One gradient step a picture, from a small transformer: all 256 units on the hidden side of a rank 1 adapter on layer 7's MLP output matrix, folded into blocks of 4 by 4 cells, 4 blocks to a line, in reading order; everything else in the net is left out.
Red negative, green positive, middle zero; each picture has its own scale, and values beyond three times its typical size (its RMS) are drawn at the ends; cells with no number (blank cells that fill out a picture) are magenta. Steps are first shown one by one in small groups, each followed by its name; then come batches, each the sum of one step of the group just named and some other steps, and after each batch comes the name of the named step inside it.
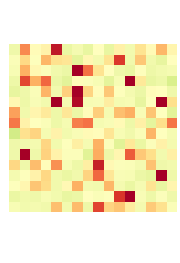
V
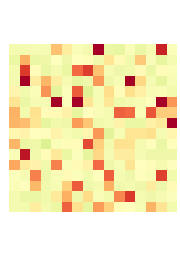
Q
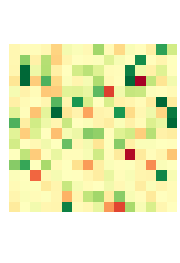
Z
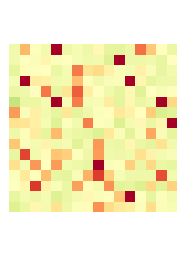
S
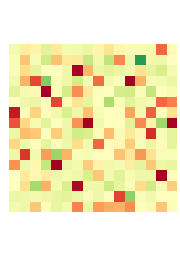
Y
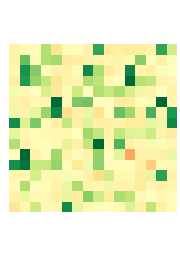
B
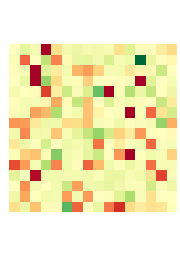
Z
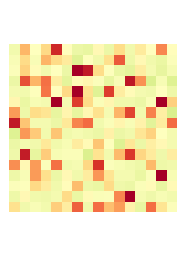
V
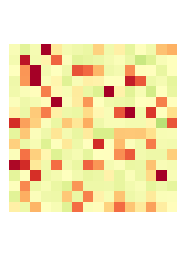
B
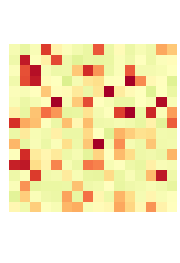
B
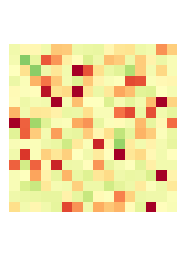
Y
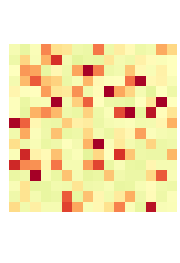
Z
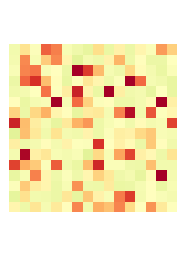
V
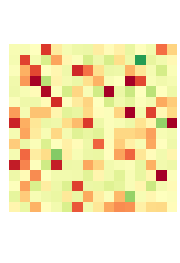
Y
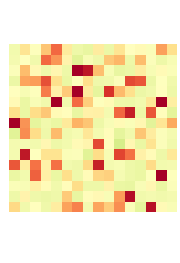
V
